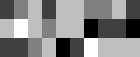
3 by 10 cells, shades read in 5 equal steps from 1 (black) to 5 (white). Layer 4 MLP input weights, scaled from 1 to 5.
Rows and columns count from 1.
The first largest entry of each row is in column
3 2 7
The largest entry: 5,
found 2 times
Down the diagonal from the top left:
2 5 3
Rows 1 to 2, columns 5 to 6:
4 4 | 4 4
